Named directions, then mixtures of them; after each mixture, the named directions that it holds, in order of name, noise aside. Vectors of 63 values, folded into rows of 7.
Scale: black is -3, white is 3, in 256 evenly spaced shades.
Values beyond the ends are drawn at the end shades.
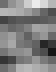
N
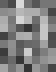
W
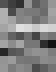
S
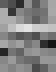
S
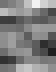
N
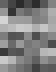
N, S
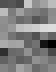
N, S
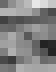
N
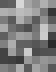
N, W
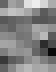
N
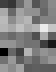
S, W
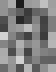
W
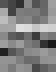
S
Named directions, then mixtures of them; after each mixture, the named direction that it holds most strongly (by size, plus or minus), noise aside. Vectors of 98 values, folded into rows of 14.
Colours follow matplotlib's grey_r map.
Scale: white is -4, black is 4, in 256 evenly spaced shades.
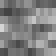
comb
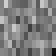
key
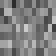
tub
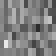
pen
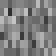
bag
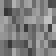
tub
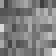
comb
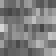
comb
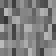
tub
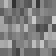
tub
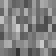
key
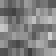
comb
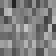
tub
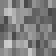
comb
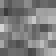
comb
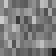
key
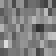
pen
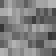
comb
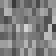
tub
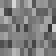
tub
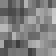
comb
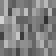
bag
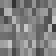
tub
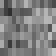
comb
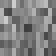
tub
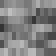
comb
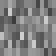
bag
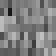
bag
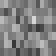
key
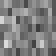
key
